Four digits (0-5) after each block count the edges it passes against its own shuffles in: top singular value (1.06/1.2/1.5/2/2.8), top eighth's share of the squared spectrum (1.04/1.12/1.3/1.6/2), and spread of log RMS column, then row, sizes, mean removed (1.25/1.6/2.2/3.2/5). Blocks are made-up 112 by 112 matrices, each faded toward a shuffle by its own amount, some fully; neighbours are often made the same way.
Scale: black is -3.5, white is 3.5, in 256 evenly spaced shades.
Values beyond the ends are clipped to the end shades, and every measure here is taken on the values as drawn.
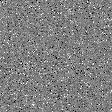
2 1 0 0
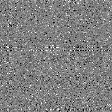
4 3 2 2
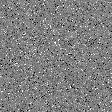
0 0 0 0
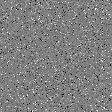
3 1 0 0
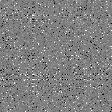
4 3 1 1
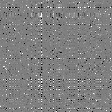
5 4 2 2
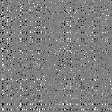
5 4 3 3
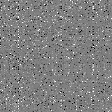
4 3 1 1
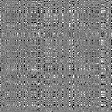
5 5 4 4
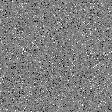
3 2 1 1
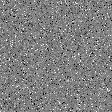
1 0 0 0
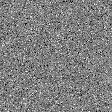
0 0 0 0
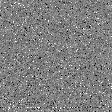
2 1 0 1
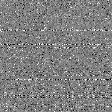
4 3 1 3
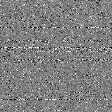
2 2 0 3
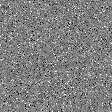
0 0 0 0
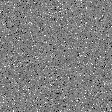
0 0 0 0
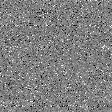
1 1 0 2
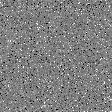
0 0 0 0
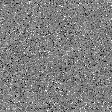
0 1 0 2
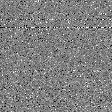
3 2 0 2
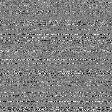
2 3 0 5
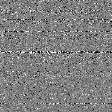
2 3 0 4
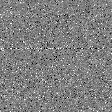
2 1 0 2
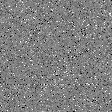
1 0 0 0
